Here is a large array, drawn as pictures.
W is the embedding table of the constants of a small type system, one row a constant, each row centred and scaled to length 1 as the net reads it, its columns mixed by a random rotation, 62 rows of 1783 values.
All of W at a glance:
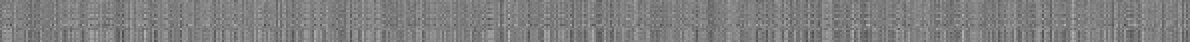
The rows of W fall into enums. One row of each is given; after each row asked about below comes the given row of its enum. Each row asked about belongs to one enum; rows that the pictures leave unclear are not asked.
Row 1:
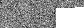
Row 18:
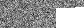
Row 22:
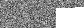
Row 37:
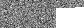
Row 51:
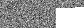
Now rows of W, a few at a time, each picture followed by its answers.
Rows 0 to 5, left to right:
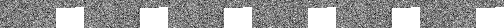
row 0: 18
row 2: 1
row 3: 37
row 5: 18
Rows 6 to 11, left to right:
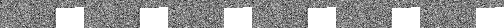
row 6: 1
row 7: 1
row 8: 37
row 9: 1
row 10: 22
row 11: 37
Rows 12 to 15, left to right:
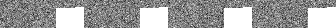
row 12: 18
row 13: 37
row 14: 1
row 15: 22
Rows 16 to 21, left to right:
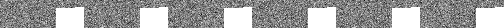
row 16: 22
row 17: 37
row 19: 51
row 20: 37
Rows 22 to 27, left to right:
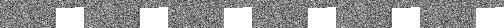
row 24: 37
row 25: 22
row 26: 1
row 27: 37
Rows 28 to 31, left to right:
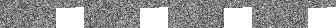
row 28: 18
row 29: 18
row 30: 1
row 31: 37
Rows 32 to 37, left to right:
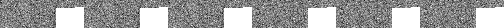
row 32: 1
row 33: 1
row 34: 1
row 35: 37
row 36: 37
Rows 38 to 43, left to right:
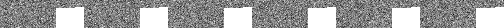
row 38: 37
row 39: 37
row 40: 22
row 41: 51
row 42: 18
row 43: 18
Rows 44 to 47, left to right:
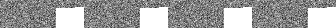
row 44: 22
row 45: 22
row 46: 51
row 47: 22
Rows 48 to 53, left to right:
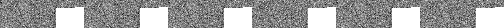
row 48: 1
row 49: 1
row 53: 22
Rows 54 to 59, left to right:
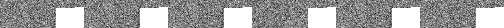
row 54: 22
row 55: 1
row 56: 1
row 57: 18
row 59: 22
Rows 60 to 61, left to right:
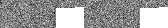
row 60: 1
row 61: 51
